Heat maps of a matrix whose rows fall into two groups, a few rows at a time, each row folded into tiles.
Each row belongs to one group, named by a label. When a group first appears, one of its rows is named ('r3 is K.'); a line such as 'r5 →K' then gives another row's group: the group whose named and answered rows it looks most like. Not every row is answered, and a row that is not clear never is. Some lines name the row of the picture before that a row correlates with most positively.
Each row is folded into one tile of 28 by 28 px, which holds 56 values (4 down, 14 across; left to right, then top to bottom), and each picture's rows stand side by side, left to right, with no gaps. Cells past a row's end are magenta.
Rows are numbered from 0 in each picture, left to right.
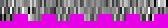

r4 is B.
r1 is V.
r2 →B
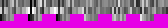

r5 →V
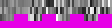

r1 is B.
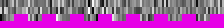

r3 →B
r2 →V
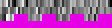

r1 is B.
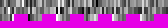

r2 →V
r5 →V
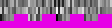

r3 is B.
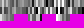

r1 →B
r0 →V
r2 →V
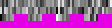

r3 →B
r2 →V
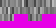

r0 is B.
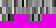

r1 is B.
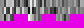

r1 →V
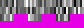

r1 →V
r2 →B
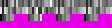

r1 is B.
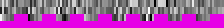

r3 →V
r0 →V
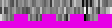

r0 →V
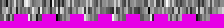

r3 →V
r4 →V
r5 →B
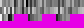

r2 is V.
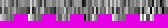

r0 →V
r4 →V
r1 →V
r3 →B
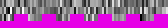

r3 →B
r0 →B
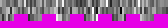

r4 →B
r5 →V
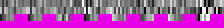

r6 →V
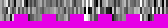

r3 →V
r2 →B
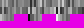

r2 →V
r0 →V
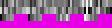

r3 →V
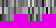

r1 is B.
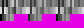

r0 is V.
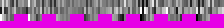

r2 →V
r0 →V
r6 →B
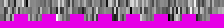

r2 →V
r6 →B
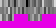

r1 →B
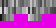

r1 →V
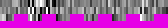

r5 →V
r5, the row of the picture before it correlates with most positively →1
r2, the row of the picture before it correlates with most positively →0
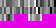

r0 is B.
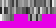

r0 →V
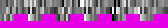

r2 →B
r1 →V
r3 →V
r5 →V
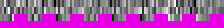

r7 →V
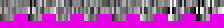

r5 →V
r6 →V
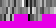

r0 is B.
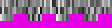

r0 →V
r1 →B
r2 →V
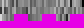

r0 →V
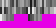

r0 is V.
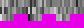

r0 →V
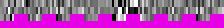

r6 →B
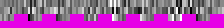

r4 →V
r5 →V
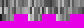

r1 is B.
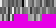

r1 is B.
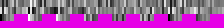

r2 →V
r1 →V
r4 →B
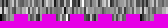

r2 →B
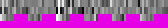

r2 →V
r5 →V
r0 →V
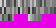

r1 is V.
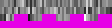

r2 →B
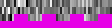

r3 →V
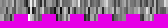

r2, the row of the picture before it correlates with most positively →2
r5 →B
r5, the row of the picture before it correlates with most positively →2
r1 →V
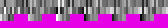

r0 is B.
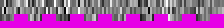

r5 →B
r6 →V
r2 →B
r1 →B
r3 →B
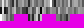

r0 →V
